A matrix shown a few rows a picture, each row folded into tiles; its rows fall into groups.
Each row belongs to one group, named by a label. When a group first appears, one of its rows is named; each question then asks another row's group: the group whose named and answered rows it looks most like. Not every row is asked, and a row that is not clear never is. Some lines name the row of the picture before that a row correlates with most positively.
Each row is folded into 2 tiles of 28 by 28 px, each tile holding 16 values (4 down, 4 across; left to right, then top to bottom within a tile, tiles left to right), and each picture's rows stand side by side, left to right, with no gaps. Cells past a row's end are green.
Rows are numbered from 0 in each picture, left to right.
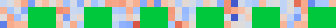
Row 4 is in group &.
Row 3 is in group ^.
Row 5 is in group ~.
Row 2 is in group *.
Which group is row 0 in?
^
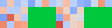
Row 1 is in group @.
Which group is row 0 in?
@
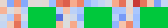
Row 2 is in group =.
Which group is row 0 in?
&
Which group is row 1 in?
=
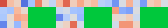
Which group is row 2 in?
^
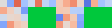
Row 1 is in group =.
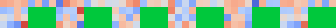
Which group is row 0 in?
*
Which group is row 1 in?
~
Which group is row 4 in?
=
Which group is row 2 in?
^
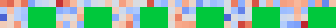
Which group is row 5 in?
*
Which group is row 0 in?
=
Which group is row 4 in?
@
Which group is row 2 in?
=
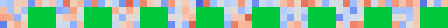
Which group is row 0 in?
^
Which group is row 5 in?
=
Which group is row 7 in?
~
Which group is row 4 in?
^
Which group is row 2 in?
&
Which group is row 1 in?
*
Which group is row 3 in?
*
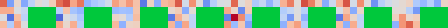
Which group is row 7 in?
^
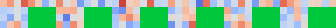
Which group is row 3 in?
*
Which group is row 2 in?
*
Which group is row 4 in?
^
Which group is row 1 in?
&
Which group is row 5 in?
*
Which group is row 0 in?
=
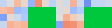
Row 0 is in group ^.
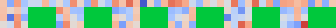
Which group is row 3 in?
~
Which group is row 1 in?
^
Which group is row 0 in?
&
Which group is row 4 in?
@
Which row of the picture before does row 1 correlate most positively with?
0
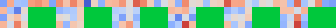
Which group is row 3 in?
&
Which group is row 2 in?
=
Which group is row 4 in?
~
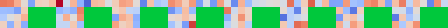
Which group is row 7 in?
@
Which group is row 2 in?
=
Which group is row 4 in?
&
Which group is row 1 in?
~
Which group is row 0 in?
~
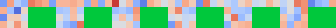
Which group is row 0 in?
@
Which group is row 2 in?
~
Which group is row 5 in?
~
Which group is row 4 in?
^
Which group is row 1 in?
*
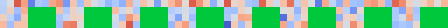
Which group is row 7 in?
*
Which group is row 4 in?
*
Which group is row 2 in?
&
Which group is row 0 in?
~
